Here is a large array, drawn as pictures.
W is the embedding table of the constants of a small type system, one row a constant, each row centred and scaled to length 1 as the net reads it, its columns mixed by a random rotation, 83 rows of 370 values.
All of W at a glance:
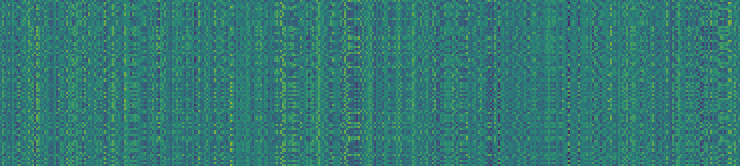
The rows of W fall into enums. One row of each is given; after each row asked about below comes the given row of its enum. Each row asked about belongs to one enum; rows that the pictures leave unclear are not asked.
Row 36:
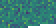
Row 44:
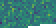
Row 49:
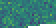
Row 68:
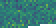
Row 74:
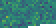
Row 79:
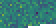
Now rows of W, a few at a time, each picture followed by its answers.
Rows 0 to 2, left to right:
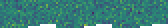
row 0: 68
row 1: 79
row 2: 36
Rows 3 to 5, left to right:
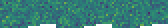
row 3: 74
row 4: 49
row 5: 79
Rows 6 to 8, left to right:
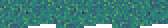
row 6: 36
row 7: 36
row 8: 79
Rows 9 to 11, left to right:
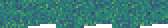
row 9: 68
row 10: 79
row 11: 79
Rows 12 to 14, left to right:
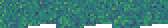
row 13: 49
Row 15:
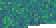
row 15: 49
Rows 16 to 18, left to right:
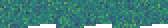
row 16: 36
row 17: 49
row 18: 68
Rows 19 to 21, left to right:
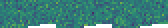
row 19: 68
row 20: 79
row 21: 49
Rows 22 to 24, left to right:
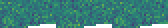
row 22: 49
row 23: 68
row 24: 49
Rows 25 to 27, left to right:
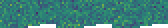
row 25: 79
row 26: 68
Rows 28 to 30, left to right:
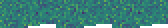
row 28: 79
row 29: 36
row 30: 36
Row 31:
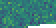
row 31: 49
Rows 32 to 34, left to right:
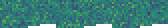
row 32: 74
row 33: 68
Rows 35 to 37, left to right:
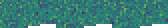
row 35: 79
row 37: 44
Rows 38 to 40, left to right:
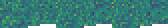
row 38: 74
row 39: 79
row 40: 79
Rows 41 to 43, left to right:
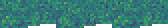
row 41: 74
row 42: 49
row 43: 74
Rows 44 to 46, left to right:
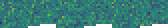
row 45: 74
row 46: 79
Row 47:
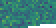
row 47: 74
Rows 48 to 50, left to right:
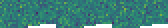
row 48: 79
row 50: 44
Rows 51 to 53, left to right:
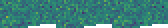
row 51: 74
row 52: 36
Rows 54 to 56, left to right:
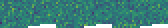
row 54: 44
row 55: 79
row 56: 68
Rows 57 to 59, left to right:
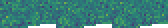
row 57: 74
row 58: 49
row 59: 49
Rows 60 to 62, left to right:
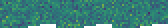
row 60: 74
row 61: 68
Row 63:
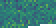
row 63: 68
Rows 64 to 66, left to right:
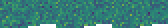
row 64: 74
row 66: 79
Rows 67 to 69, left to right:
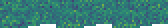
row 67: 74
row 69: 68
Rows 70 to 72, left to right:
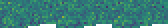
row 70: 49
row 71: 74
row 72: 74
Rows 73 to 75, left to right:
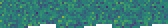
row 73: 79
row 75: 74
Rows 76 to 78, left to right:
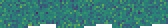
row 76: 79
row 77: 68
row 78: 36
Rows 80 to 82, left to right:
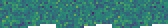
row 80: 74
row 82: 74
